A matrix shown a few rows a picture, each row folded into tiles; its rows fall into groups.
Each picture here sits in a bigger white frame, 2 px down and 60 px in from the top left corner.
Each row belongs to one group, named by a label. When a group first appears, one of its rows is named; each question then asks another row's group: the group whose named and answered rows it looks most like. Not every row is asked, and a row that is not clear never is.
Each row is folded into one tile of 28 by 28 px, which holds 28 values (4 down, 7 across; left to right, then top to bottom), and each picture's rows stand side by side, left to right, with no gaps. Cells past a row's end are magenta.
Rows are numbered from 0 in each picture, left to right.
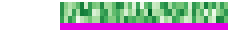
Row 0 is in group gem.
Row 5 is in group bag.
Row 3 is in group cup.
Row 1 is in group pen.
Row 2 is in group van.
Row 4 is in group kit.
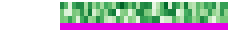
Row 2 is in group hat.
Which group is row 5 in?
kit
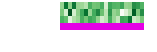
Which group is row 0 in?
bag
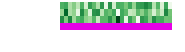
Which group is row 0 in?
van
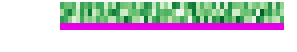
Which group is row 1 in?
gem
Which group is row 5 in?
bag
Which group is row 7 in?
kit
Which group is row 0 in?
kit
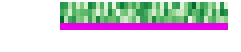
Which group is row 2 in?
hat
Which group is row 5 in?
gem
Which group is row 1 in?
van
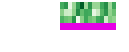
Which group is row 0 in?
cup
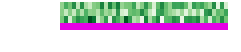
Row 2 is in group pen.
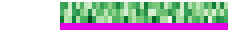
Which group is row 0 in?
pen
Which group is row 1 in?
kit
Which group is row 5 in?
bag
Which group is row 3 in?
pen
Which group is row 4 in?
pen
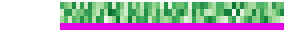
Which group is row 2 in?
pen
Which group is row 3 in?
gem
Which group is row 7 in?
cup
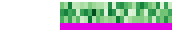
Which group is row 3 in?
bag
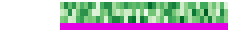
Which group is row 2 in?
hat
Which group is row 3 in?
hat
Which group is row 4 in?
van
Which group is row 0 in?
bag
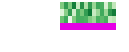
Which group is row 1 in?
gem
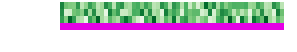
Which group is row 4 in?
pen
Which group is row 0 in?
pen
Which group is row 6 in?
hat
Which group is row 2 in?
cup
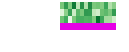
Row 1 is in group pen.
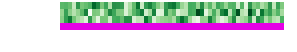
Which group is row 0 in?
cup
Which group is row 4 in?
cup
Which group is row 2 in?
cup
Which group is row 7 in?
kit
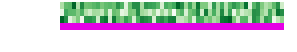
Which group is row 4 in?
hat
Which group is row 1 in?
hat
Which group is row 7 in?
gem
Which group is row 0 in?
kit
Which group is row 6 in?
hat
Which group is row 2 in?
van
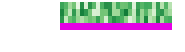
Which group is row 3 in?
pen
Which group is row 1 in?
van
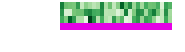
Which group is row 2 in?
bag
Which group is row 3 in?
kit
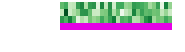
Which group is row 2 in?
cup
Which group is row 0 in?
cup
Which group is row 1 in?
van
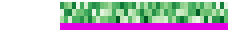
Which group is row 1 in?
hat
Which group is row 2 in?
hat
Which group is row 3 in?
kit
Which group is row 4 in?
cup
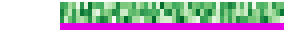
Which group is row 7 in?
cup
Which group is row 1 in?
pen
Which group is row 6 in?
van
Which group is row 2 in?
pen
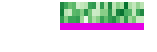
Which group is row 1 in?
van
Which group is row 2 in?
gem
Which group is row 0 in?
pen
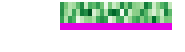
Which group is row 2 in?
bag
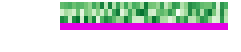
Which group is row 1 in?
bag
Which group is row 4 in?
cup
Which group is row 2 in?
gem
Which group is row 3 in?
pen
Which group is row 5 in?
kit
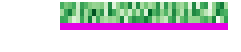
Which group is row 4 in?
gem
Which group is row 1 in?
gem
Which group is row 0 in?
kit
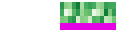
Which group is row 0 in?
pen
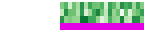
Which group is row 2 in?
bag
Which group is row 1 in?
kit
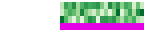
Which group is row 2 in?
gem
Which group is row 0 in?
kit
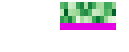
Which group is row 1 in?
cup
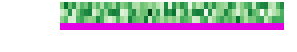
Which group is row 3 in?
gem
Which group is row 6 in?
van
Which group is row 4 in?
gem
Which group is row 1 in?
gem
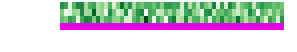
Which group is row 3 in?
hat
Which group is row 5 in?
bag
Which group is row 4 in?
pen
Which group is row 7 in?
hat
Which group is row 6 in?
van
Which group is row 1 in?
van
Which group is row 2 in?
bag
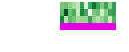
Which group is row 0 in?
gem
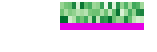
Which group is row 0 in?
kit
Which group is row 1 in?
bag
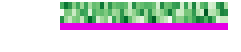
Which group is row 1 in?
kit
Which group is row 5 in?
cup
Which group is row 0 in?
hat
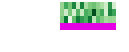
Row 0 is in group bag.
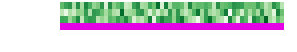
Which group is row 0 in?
hat
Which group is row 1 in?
kit
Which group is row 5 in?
cup
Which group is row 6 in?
hat
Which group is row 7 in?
van
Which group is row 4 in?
cup
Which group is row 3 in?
bag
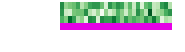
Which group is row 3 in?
cup
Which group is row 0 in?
pen
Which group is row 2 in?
van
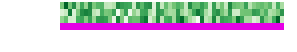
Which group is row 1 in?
pen
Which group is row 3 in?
pen
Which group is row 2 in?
hat
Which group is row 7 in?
bag
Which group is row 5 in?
pen
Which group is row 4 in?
cup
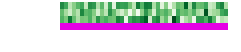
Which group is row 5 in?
cup
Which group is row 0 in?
van
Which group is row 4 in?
kit
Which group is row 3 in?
pen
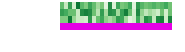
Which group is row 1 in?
gem
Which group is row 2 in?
kit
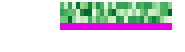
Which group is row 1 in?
gem
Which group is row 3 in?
cup
